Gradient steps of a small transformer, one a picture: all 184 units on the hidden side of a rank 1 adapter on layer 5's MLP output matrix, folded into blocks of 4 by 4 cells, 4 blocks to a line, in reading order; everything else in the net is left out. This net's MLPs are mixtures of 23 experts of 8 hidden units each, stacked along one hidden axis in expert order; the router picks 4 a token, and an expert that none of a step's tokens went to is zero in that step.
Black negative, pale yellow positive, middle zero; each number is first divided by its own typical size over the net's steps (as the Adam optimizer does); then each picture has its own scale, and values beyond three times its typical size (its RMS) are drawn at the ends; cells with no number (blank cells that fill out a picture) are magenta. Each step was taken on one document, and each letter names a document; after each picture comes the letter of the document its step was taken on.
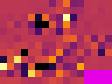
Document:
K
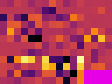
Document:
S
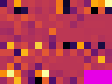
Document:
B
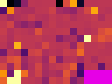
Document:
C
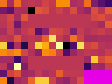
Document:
B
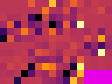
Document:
K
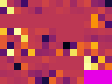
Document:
B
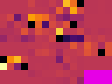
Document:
K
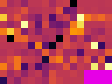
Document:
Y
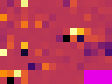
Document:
C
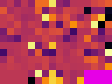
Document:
Y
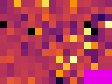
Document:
Y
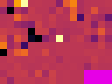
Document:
C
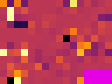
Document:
C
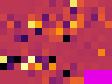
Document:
K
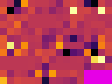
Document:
B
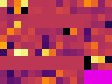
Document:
B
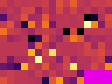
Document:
Y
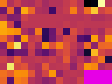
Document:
B
